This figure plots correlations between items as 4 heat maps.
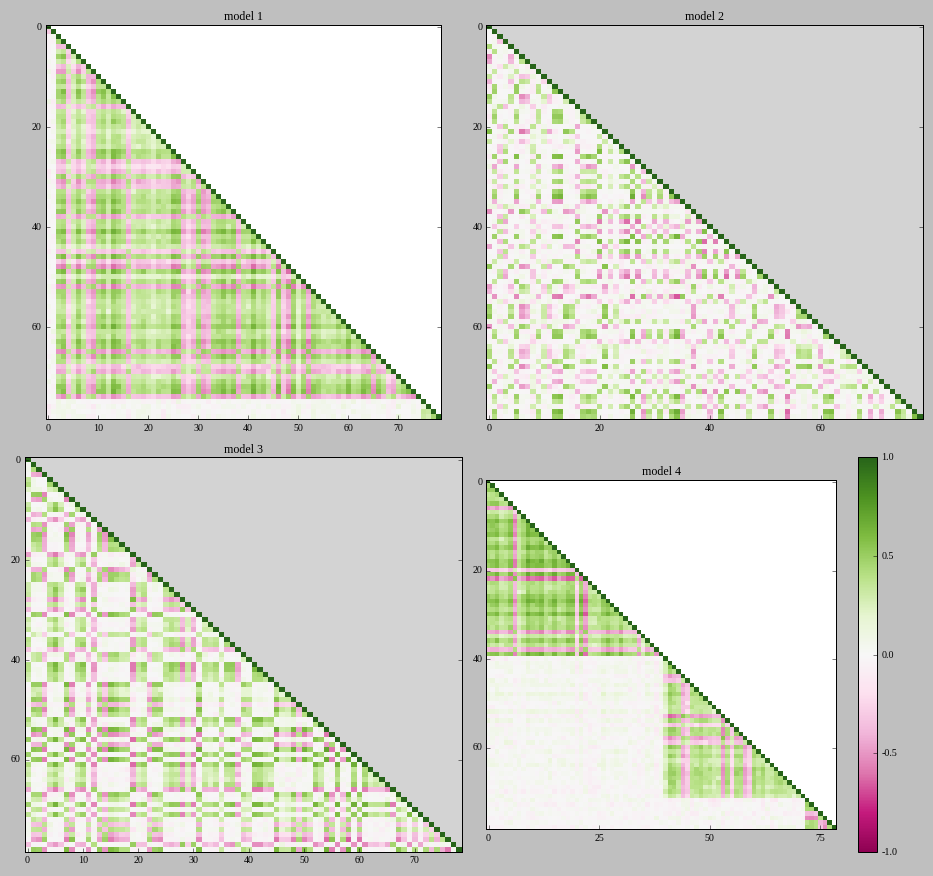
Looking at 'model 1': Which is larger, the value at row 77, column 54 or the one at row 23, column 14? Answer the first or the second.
the second
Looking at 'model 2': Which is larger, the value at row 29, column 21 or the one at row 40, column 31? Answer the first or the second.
the first
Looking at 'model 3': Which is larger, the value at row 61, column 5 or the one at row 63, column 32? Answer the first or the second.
the first
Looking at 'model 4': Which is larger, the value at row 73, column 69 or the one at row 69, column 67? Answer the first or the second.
the second
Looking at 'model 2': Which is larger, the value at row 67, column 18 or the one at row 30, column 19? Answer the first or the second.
the first
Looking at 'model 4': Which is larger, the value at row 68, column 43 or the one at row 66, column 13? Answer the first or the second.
the first
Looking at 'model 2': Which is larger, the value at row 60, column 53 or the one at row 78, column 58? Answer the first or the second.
the first
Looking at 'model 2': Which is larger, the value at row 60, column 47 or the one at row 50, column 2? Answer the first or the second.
the second
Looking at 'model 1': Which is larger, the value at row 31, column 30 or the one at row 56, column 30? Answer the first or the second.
the second
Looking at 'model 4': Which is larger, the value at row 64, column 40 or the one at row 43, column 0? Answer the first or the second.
the first
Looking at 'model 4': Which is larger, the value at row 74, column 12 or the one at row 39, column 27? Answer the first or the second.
the second
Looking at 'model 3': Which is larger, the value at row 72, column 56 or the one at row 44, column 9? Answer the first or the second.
the second
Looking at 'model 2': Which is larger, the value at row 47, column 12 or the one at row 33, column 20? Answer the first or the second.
the first
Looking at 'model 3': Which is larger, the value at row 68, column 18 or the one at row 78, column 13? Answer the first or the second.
the second
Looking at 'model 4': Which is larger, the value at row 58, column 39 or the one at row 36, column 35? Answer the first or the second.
the second
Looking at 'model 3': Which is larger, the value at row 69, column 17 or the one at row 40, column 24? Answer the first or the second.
the second
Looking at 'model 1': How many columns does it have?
79
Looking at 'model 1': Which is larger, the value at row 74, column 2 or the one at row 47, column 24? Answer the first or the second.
the second
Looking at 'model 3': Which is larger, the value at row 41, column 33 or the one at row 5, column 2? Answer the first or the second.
the first
